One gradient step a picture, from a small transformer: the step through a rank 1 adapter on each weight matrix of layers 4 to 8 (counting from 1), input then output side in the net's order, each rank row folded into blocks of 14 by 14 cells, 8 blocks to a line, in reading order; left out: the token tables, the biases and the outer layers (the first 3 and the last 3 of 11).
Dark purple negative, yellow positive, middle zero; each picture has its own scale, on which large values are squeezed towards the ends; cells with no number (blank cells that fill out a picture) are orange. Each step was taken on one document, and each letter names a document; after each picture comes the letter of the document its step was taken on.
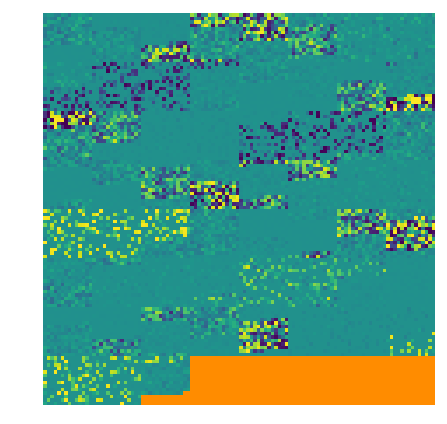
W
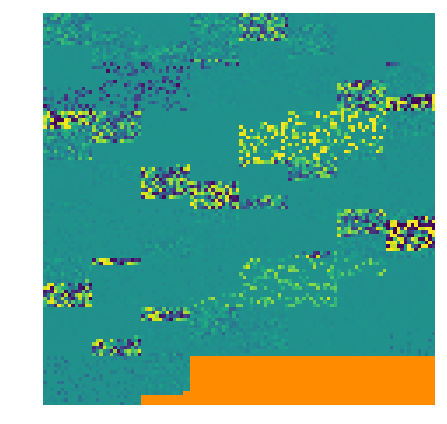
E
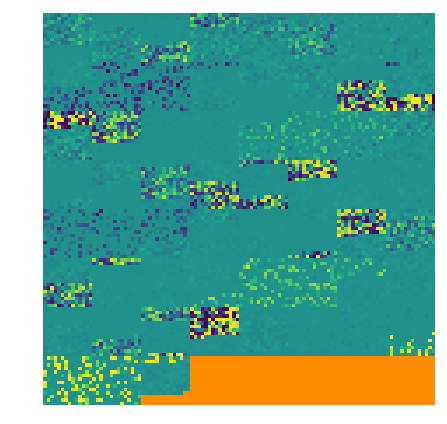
W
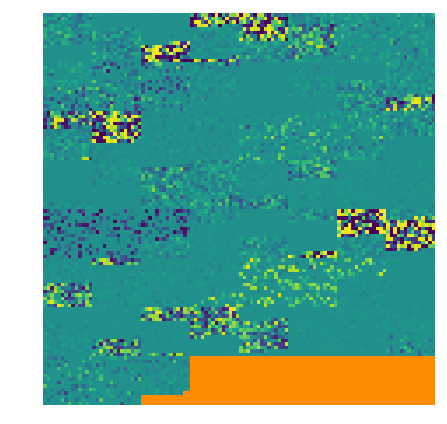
W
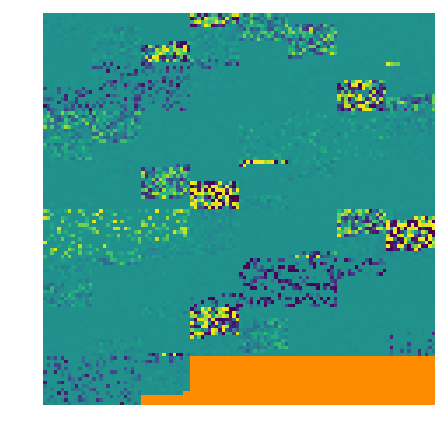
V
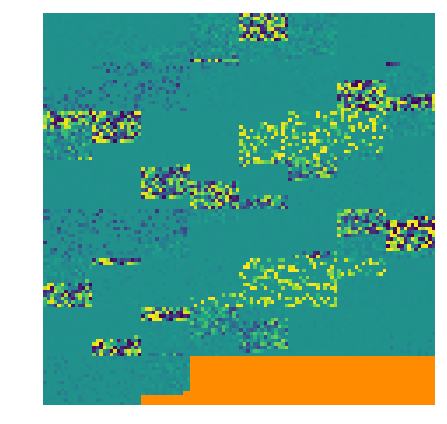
E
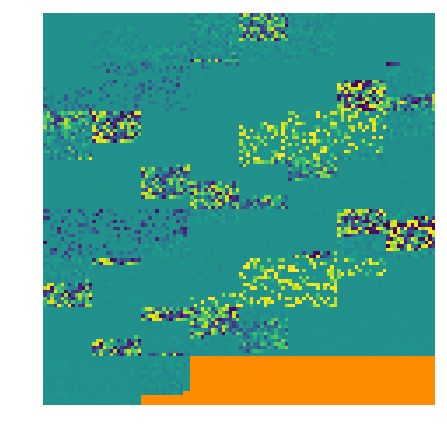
E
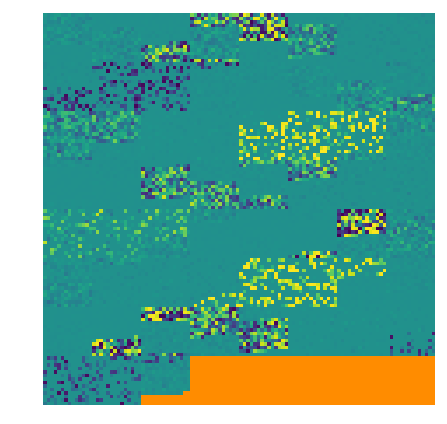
V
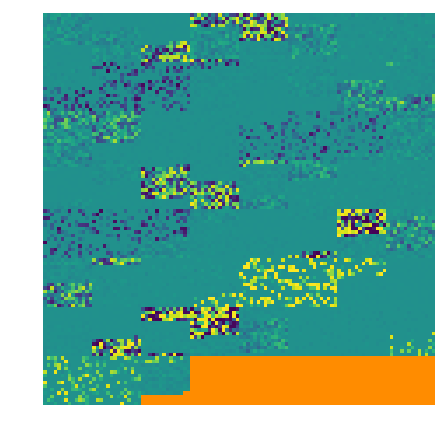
W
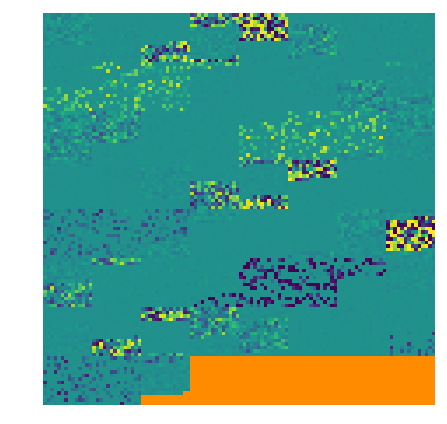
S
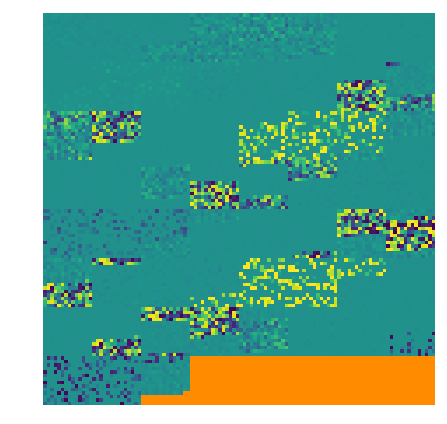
E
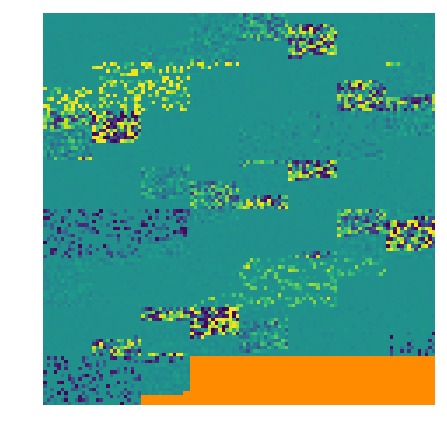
S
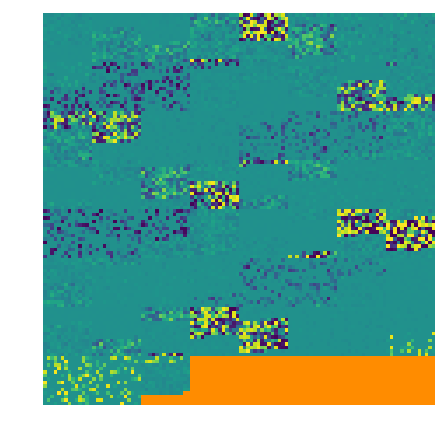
W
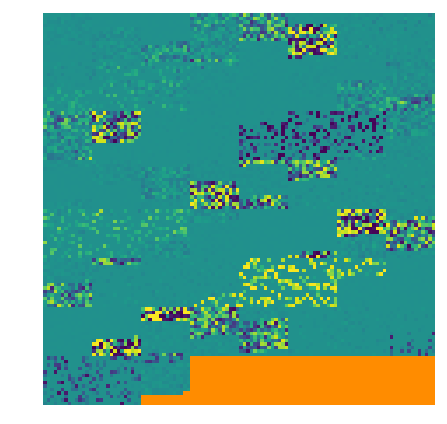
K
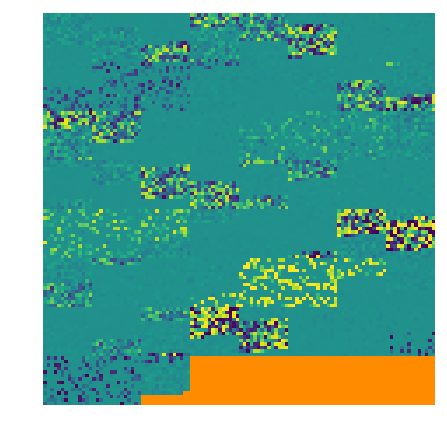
V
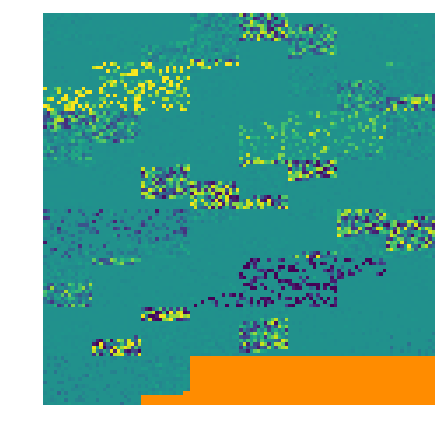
S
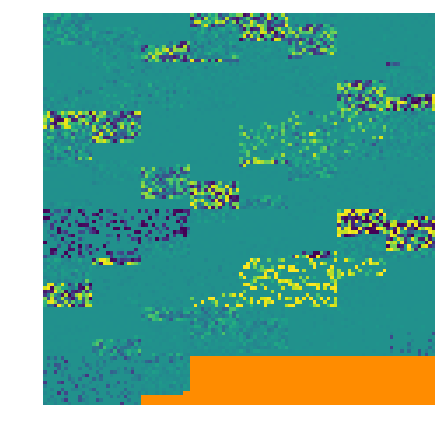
E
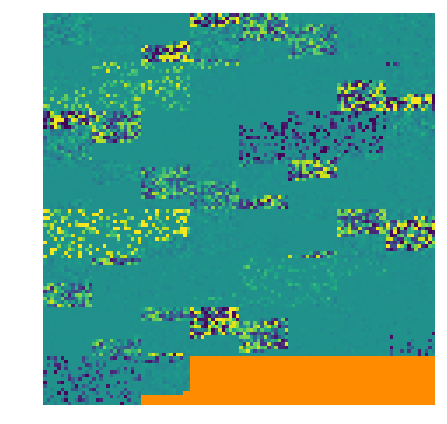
W
